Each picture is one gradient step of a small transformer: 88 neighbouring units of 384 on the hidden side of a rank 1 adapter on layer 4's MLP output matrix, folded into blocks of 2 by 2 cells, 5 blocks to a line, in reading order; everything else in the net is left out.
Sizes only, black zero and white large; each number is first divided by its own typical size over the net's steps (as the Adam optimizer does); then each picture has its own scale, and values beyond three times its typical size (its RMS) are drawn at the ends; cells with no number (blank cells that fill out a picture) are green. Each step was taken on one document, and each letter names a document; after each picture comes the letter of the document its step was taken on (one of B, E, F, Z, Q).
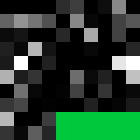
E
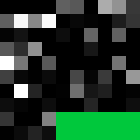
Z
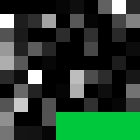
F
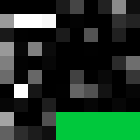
E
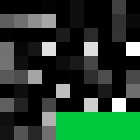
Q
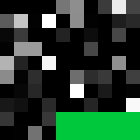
Z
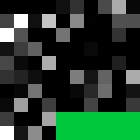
Z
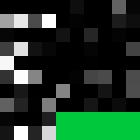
Q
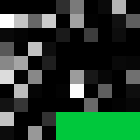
E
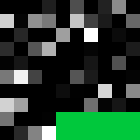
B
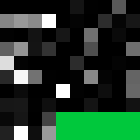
Q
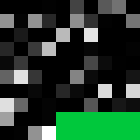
B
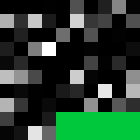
B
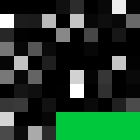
E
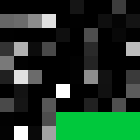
Q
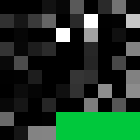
B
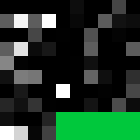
Q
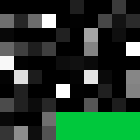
Q
